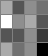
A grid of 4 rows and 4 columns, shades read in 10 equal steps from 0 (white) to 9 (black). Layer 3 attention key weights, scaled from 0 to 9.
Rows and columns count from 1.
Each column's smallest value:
0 4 3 5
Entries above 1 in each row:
4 3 4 4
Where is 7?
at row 3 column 4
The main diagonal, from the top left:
3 4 4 9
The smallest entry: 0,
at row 2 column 1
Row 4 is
3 5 4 9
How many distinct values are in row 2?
4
